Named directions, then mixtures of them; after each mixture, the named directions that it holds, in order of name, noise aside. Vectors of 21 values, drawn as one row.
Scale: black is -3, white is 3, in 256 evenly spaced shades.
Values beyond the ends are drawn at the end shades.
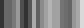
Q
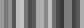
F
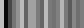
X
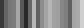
Q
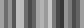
F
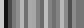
X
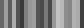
F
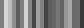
Q, X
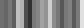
F, Q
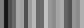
Q, X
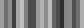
F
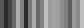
Q, X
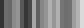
Q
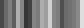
F, Q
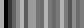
X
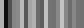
X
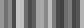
F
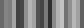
F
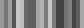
F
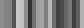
F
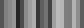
F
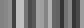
F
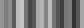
F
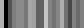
X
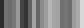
Q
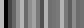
X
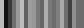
X
